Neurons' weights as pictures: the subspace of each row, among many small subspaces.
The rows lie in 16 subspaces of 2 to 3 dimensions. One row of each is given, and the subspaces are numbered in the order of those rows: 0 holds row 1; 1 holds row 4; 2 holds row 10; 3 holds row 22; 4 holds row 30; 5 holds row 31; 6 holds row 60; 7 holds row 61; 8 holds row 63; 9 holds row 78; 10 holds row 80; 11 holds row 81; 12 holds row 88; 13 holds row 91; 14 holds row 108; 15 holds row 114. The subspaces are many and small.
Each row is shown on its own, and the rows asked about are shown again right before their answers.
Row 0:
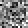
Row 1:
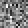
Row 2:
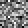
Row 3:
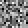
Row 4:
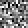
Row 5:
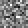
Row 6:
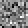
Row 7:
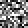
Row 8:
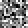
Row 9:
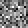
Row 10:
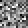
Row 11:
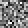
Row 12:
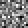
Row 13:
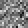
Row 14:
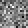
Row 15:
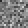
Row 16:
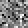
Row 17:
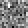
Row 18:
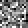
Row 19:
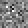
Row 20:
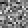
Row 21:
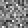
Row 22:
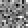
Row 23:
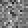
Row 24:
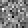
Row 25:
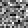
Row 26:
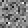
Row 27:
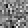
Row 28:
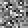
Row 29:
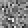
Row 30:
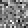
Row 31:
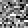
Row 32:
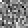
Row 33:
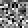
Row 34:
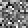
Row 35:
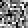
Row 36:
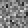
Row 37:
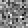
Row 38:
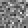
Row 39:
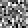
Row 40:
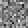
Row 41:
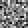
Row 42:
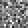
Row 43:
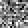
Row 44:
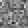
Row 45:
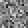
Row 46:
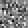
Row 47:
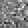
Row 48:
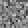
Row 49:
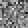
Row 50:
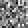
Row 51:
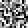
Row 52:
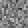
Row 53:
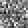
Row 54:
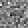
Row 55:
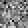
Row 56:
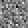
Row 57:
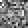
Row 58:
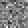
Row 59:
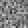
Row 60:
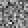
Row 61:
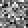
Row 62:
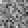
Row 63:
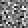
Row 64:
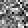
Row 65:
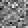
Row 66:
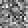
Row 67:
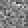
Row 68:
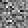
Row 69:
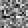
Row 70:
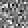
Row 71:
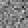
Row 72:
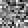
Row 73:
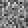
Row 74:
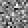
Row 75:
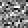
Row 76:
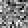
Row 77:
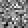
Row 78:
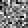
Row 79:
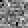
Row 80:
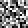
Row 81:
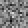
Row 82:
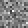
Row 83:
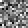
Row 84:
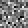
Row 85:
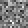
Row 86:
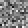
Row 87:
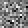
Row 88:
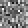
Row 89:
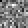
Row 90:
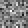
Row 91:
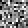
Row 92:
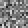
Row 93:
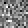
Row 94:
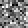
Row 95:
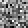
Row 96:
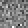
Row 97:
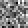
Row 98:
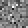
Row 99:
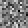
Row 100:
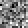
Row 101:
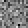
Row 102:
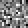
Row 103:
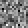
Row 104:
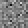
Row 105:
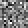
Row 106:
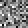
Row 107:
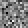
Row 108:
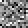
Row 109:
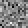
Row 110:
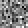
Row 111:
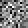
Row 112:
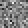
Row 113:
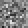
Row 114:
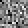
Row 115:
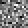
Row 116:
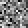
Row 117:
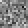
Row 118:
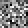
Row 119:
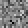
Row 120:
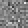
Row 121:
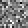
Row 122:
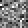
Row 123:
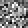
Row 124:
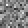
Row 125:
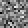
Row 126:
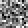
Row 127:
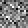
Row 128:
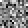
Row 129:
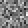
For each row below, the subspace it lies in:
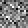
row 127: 10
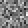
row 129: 11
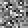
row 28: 10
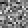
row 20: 3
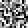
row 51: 3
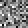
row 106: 2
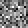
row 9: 10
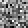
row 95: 1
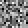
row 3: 11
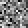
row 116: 3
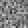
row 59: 0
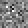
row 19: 14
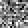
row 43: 5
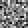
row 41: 9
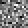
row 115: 3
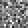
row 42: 4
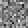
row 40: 4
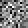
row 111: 10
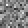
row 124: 8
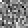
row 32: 15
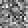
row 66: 7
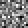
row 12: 3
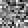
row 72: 5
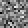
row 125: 8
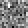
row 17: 2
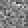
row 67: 9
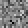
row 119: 4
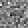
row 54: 13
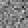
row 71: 13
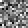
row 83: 2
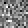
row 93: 0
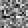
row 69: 5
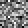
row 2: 3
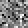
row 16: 8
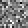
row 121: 4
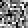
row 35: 15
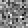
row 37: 13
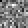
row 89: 12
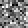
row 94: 7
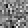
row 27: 0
